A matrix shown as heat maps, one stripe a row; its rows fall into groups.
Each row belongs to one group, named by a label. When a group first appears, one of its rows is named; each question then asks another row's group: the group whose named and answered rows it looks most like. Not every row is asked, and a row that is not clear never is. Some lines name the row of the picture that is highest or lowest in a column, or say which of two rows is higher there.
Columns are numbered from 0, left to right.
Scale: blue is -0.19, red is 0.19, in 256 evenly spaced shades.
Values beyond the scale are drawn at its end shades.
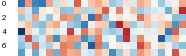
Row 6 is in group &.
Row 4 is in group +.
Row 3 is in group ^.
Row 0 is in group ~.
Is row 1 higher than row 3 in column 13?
Yes
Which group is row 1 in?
^
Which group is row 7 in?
~
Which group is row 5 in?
~
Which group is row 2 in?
&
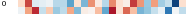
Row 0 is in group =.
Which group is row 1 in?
+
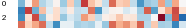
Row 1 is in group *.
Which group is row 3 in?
=
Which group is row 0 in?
+
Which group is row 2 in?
+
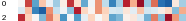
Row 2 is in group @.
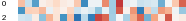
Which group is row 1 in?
*
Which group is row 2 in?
@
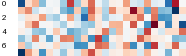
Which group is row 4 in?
^
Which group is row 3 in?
=
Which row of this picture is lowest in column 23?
3
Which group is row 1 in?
=
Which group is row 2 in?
=
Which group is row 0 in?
+
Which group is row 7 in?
+
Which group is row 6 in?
@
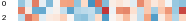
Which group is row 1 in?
^
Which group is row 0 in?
&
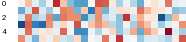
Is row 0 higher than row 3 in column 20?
Yes
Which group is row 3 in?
~
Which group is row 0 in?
@
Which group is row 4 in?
*
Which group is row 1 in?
&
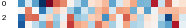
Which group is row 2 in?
+
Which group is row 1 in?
@
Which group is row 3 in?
~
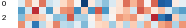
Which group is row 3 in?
^
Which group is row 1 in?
&
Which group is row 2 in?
=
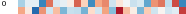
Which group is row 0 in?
~
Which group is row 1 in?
^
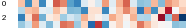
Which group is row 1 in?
*
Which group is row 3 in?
&
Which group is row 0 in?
@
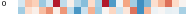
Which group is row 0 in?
@
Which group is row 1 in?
*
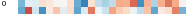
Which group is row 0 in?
*
